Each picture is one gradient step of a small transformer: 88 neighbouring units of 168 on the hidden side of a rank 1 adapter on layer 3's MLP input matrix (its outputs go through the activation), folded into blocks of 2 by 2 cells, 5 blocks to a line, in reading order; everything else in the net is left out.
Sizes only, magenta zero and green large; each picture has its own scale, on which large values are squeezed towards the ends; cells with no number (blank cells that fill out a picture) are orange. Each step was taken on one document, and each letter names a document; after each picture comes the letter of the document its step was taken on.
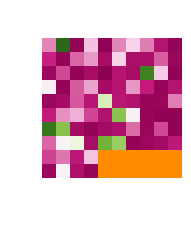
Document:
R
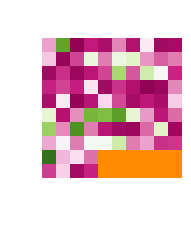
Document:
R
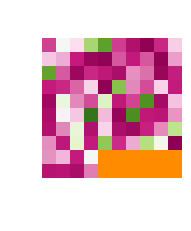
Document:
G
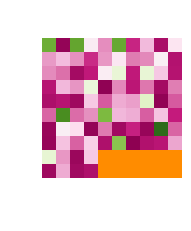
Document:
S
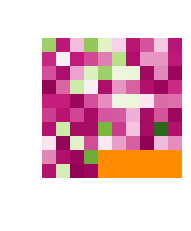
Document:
S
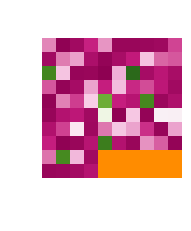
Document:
G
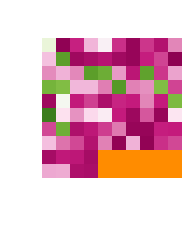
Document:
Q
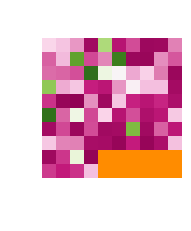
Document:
Q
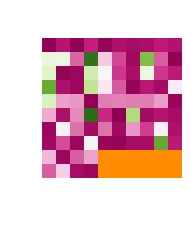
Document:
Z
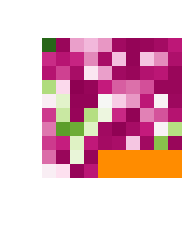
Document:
Z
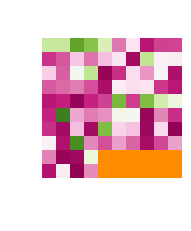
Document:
S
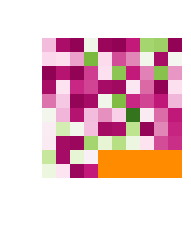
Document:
R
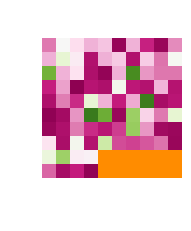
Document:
G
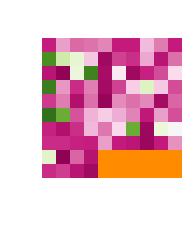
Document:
Q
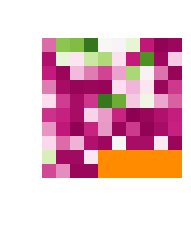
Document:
S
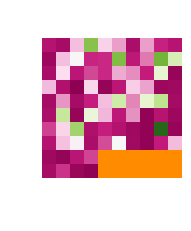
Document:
S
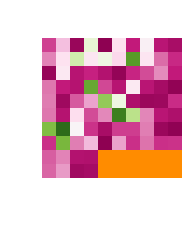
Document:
R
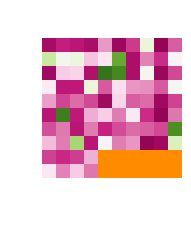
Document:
Q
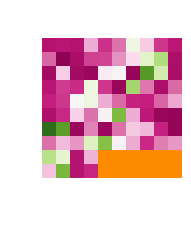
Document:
R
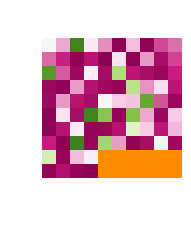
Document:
G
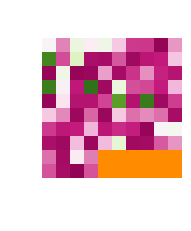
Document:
Q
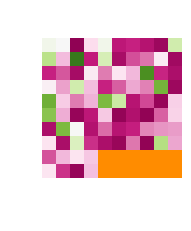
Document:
Q
